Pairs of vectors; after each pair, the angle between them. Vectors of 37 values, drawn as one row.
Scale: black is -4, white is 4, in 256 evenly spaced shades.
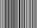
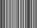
nearly opposite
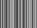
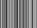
nearly parallel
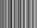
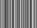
partly opposed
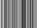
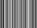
orthogonal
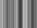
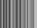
orthogonal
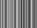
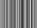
orthogonal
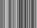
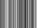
nearly parallel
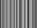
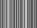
partly aligned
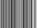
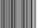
nearly parallel
